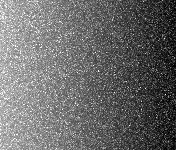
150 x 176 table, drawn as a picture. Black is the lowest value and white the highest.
Grain: fine. Odd rows or columns: none. Stripes: none. Slope: up to the left.
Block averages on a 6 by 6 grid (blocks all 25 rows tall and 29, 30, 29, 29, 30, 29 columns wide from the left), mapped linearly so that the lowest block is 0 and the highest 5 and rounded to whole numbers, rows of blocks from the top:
543210
543210
543210
543210
543210
543210
